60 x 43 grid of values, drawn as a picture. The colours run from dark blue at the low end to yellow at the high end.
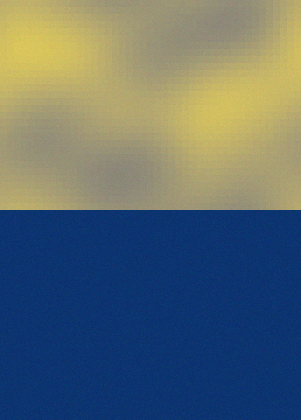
It is made of 2 by 1 panels. Panel 1,1: high, smooth. Panel 2,1: very low, flat.
